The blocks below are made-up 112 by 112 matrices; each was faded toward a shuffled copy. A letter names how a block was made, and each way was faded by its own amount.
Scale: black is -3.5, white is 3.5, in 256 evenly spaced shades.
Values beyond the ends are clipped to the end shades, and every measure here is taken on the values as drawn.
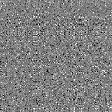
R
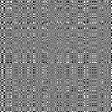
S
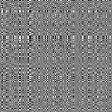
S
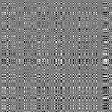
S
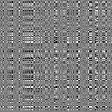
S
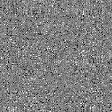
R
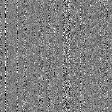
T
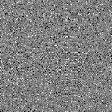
R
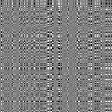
S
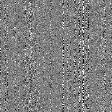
T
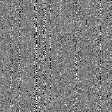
T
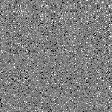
R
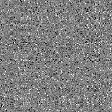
R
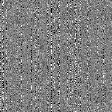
T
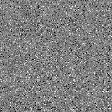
R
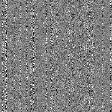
T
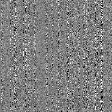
T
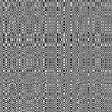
S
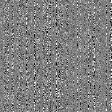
T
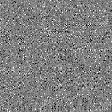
R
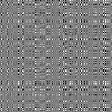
S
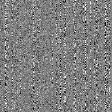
T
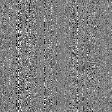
T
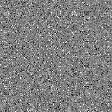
R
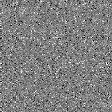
R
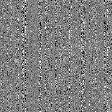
T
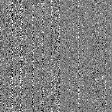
T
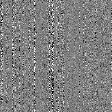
T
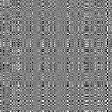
S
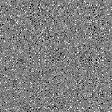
R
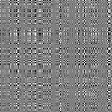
S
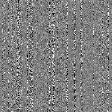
T
